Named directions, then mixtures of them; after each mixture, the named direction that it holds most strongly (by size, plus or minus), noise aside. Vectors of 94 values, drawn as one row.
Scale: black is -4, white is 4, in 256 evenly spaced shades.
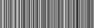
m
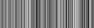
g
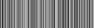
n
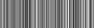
g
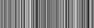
g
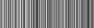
m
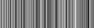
g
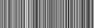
g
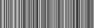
m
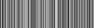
n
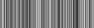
g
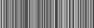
n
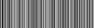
n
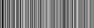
m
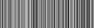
n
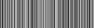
n
